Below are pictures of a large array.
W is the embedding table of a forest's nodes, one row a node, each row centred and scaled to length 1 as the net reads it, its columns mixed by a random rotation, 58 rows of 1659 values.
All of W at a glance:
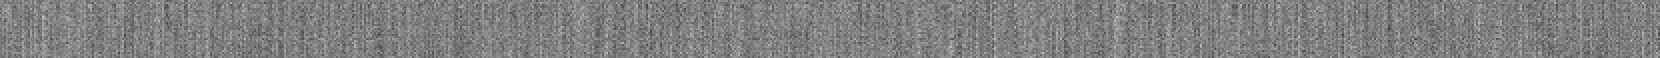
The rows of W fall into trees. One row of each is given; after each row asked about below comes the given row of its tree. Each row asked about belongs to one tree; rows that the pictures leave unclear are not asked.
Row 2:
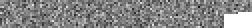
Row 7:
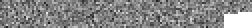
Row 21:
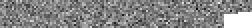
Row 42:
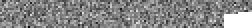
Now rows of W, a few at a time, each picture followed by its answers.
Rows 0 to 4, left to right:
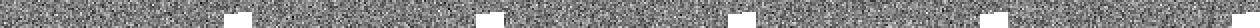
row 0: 7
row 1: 21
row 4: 7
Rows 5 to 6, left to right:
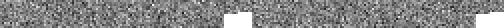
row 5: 7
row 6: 7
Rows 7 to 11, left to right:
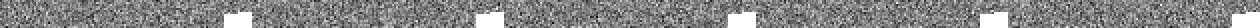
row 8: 42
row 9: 7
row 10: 2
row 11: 7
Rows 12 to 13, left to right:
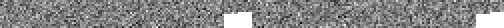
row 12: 21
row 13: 7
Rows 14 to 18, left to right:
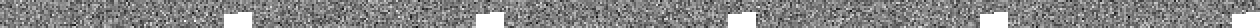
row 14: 21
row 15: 7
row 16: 7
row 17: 2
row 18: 42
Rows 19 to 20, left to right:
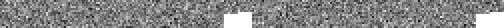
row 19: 7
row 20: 42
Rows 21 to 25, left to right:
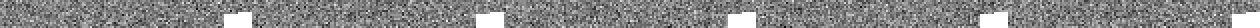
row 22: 21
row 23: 7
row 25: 21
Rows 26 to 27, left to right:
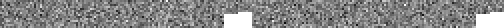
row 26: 2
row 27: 7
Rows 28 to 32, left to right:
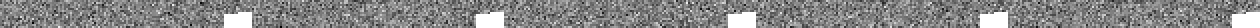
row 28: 7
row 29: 42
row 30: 21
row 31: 42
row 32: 42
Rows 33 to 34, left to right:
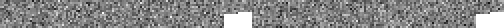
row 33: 2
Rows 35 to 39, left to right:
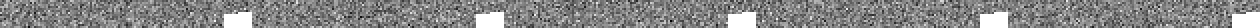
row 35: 42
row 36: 21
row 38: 2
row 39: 2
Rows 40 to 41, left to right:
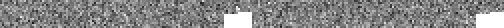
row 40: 7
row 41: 42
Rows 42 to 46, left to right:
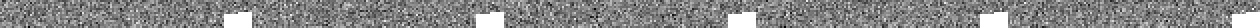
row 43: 21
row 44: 7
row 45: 42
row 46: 42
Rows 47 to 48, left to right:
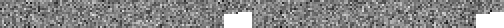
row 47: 42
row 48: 42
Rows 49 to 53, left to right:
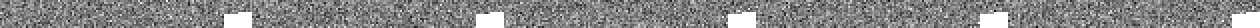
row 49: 2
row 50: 7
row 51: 42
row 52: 42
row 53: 42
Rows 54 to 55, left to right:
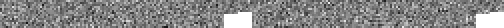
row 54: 7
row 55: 42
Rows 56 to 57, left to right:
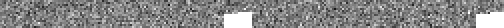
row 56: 42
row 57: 2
